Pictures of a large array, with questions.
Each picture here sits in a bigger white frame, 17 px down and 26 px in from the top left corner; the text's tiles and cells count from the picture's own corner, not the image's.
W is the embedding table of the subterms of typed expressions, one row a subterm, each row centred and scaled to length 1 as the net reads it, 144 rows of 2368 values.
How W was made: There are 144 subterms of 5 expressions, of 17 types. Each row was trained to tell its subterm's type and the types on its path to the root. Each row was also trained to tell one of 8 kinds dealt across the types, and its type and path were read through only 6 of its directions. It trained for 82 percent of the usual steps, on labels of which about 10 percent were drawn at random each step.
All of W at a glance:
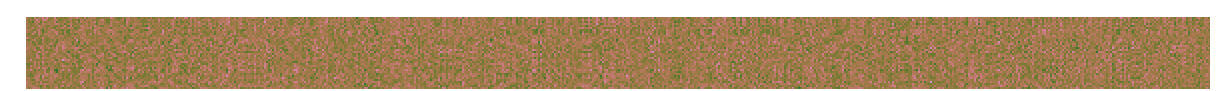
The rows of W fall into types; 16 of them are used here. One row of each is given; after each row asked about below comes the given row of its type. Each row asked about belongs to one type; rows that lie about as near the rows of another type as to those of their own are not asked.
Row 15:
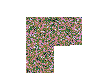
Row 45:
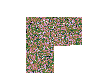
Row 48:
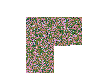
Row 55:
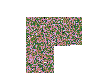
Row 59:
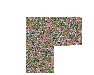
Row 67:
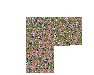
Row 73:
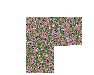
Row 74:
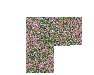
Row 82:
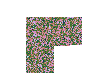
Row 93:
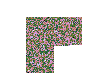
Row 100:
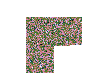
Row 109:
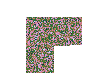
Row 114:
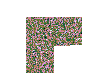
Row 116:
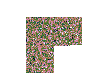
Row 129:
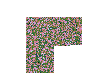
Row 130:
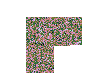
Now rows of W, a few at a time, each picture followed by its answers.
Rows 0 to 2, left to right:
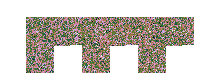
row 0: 116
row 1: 55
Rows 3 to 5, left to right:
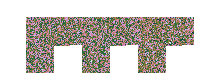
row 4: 82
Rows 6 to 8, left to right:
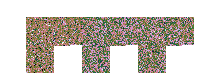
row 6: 55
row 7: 82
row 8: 59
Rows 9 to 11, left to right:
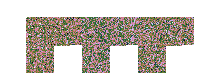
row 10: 116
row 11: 82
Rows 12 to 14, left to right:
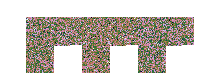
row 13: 45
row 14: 82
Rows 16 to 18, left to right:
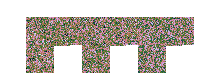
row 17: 59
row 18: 82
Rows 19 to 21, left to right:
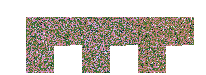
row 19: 67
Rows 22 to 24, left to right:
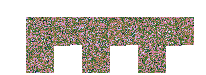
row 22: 48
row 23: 48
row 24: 100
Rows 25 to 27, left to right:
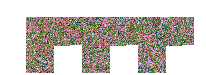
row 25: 129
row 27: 114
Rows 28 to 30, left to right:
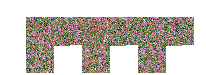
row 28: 116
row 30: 100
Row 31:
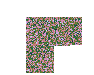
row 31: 129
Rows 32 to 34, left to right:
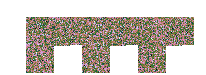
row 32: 114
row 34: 55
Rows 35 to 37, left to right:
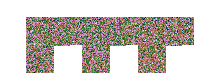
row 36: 100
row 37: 48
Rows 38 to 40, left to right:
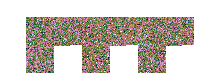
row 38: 116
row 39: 45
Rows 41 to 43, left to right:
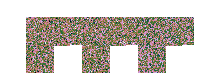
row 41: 73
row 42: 59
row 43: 67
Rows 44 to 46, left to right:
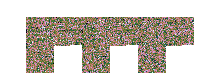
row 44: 45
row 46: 100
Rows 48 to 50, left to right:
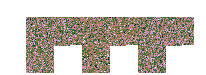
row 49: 45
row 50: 93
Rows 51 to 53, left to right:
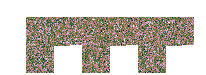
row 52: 109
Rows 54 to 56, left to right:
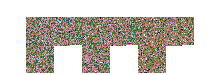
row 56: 48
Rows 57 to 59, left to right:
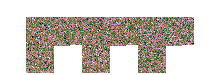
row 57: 67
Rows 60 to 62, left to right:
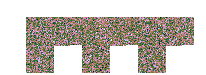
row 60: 130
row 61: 55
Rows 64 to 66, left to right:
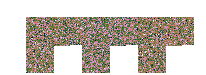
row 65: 15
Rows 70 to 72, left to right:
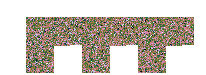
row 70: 59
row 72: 15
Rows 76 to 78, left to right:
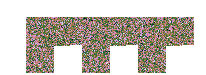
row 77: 109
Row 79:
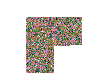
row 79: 48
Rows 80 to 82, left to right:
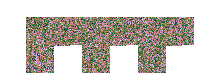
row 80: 116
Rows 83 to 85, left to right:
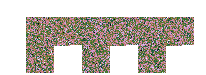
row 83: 55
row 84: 93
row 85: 109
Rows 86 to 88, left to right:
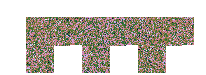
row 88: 59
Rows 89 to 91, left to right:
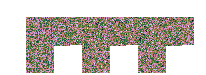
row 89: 15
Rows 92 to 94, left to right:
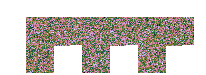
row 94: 116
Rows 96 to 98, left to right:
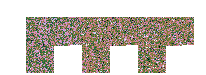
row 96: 93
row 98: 129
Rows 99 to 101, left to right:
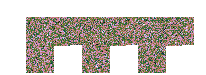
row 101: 109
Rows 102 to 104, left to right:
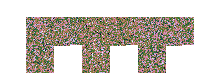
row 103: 100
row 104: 73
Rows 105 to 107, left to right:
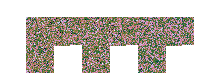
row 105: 48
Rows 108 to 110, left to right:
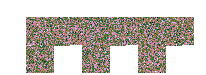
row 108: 109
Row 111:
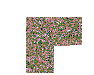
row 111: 129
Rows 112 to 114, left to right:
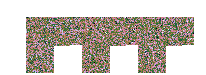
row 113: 129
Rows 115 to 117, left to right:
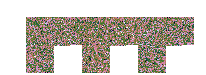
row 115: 55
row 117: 59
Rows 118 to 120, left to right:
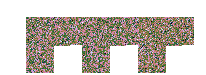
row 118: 116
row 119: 82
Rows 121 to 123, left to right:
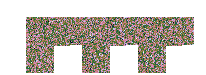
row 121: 114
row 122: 73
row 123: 82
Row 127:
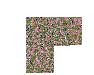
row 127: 100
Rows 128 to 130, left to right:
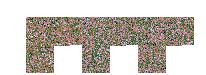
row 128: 73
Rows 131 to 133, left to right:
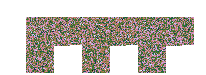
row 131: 73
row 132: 74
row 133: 93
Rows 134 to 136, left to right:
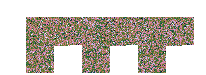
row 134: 55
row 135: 74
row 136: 109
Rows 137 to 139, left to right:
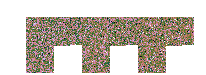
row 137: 48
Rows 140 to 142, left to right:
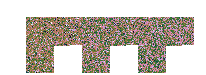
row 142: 109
